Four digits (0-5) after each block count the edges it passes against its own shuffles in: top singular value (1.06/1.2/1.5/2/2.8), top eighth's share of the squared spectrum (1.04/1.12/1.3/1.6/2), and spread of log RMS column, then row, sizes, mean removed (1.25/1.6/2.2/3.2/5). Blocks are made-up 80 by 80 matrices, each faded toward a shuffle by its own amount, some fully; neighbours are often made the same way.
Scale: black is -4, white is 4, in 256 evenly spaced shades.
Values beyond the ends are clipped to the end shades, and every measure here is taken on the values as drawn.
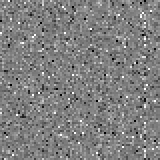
3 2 1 0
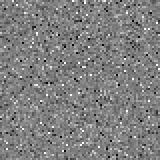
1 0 0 0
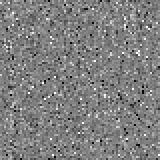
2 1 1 0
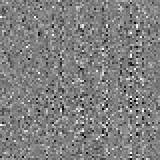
4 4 3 2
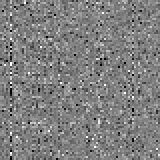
4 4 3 1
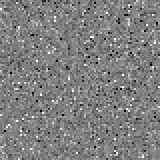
1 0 0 0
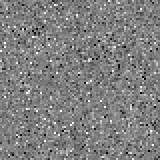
1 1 0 0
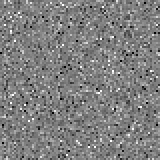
2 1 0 0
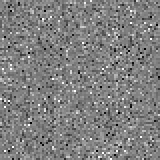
2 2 1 0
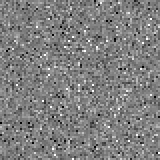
1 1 0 0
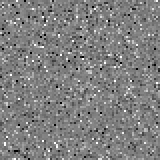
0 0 0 0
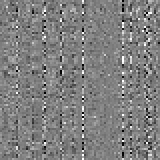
4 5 4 2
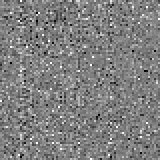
3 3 2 1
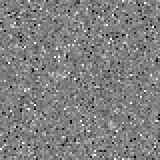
0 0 0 0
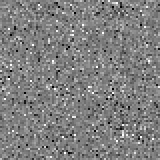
2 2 1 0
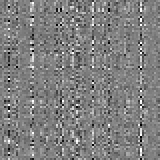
5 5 4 3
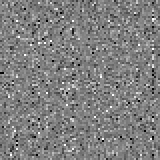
3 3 2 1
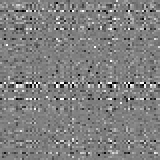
5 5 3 4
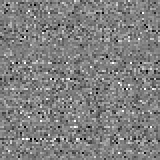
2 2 0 3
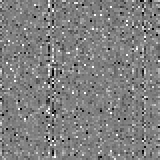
4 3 2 1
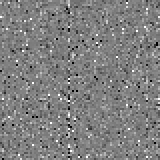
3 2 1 0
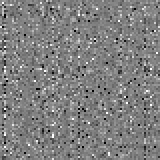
4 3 2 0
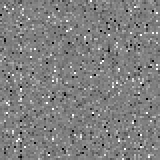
2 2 1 0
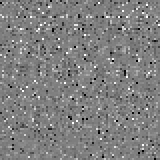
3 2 0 1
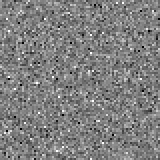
0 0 0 0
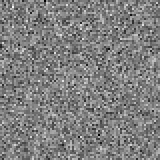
0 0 0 0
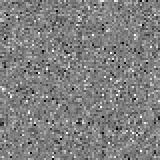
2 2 0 1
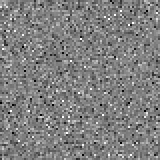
2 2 0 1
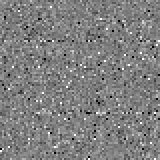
3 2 0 1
